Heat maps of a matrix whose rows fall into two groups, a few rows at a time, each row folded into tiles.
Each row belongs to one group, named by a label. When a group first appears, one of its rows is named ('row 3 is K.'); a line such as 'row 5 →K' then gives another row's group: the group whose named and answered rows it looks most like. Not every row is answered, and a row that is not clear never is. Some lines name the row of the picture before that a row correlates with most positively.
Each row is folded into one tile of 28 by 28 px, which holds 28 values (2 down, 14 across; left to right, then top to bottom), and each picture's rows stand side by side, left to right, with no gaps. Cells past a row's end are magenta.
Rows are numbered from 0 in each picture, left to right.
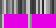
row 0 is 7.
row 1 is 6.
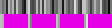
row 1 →6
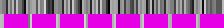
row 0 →6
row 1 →7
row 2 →6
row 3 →6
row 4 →7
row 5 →7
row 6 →6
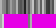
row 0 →7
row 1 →7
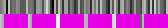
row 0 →6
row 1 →6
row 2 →7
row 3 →6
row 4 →7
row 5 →7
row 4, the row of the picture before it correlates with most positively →0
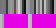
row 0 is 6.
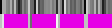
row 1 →6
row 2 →6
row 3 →7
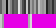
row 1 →7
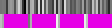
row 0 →6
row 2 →6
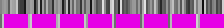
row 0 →7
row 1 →7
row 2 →7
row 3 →6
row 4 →6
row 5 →7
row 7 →6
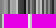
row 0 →7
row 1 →6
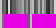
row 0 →6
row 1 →7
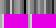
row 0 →7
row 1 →7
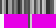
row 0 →7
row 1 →7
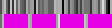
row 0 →7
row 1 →6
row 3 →6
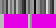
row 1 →6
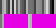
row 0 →7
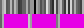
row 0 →7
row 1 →6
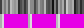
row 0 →7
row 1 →7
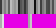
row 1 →7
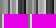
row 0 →7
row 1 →7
